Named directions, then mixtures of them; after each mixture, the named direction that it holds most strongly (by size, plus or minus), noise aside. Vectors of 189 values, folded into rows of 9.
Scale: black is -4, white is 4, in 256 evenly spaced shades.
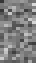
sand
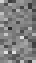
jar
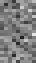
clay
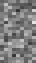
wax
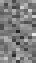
clay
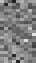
clay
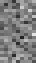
clay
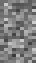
wax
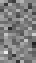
jar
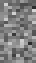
wax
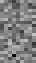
clay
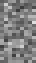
wax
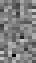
clay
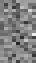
clay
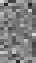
jar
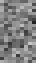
wax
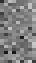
jar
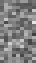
wax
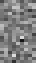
clay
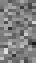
jar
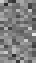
jar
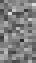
sand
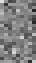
jar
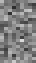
sand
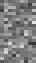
wax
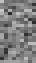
sand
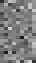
jar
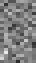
sand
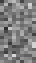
jar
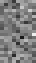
clay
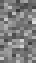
wax
